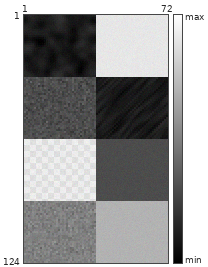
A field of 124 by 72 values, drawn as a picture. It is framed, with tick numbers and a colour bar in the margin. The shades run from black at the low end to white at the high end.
The table splits into 4 rows of 2 panels. Panel 1,1: very low, blotchy, faint in contrast. Panel 1,2: very high, flat. Panel 2,1: low, fine-grained, faint in contrast. Panel 2,2: very low, slanting up to the right, faint in contrast. Panel 3,1: very high, checkered, faint in contrast. Panel 3,2: low, flat. Panel 4,1: middling, fine-grained, faint in contrast. Panel 4,2: high, flat.
